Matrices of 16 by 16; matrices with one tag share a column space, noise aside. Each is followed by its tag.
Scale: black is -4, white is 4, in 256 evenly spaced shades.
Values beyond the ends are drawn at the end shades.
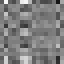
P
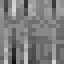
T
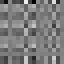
P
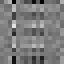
P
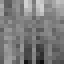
T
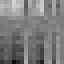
T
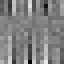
T
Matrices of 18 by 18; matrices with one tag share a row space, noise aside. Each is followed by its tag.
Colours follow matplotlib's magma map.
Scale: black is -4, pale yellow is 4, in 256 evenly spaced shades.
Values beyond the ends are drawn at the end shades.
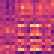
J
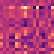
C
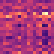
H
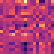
C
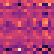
H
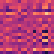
H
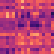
J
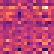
H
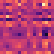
H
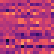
J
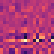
C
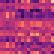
J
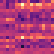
J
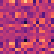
C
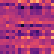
J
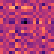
C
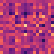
C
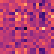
C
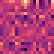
C
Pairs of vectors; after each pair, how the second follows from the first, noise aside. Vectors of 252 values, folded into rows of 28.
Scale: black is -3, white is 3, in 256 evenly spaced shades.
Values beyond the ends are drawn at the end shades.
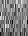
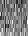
negated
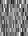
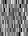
negated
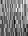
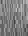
shrunk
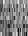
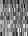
negated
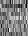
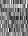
negated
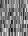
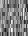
negated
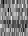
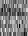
reversed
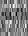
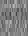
shrunk
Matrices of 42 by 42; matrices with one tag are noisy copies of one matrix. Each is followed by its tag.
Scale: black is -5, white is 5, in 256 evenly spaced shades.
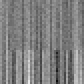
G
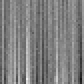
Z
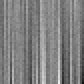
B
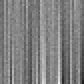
B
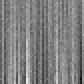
Z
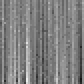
Z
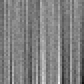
B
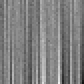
B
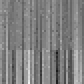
G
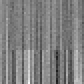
G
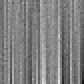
B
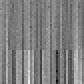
G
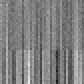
G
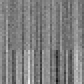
G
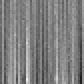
Z
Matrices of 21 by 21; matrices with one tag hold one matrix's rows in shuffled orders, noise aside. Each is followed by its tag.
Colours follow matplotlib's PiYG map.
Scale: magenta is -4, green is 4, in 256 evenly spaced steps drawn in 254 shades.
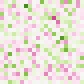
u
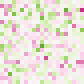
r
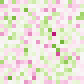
u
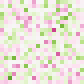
u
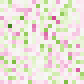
u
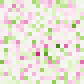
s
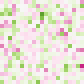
r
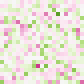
s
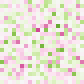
s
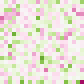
r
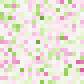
r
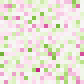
s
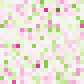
s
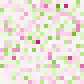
s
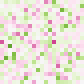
u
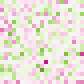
r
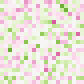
u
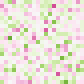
u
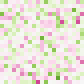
s
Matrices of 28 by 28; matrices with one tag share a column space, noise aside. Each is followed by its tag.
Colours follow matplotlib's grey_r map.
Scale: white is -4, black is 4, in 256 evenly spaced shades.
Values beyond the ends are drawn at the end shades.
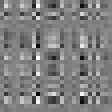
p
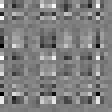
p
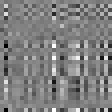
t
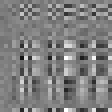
t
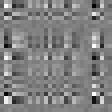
p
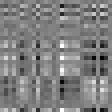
t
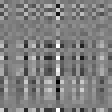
t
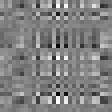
p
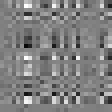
p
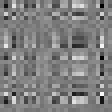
p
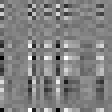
t
